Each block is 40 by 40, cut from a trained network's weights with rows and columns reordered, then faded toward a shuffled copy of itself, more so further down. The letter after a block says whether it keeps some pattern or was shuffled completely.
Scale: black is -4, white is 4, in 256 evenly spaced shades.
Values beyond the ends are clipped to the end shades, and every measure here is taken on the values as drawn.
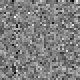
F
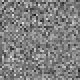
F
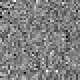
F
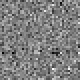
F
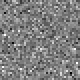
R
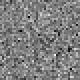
R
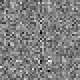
F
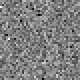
R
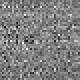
F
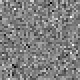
R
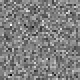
F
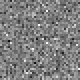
R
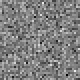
R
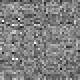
F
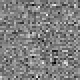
F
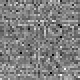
F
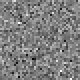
R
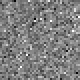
R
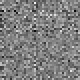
F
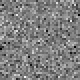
R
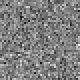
R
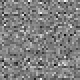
F
